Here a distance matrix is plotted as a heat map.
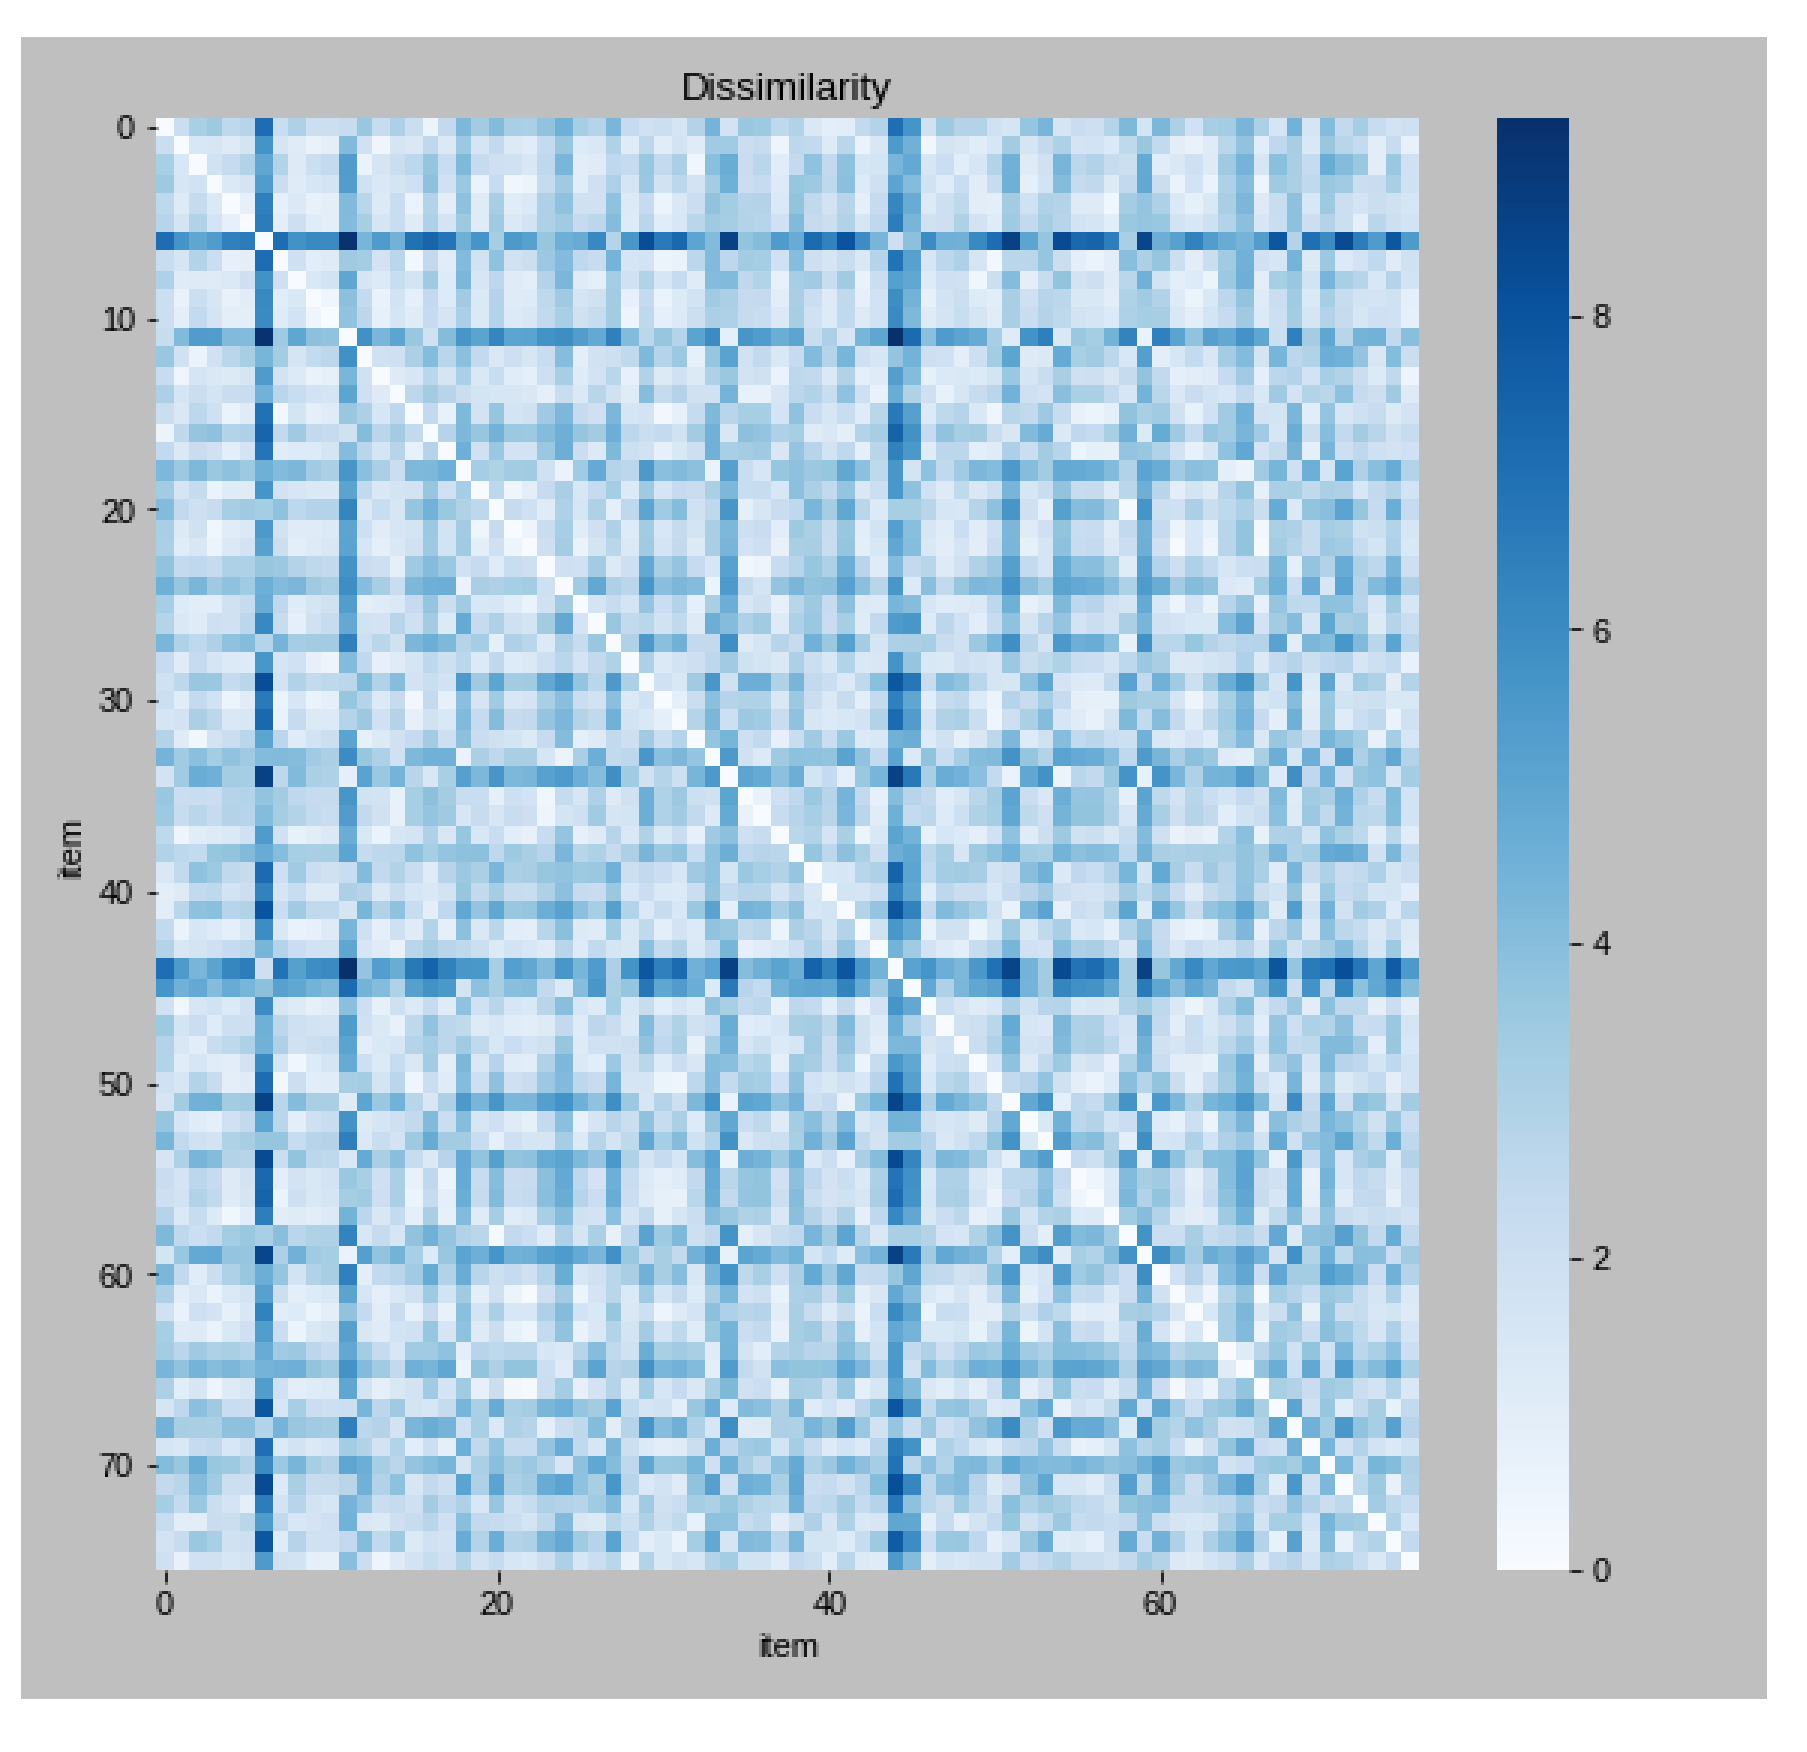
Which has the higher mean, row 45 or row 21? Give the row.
45
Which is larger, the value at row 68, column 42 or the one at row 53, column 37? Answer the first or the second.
the first
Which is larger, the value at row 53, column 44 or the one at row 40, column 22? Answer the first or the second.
the first
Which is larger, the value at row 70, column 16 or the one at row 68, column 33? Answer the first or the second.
the first
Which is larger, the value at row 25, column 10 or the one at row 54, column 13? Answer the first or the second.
the second
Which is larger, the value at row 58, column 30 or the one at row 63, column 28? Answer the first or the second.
the first
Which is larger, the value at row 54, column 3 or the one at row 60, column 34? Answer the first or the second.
the second
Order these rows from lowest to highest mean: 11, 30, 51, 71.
30, 71, 51, 11
